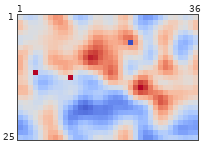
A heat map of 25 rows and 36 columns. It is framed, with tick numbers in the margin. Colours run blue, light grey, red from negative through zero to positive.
Three lone cells stand out: two far higher and one far lower than their neighbours. The texture is blotchy. The bottom middle is the ninth with the lowest average. The histogram is bell-shaped. On average the colour sits 50% of the way up the scale.
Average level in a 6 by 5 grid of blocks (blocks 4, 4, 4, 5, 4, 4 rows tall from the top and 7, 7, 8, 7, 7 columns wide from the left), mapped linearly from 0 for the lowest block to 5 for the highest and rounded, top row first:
3 3 3 2 3 / 3 4 5 3 2 / 3 4 5 3 4 / 2 2 2 5 4 / 3 1 0 2 3 / 2 2 2 2 1
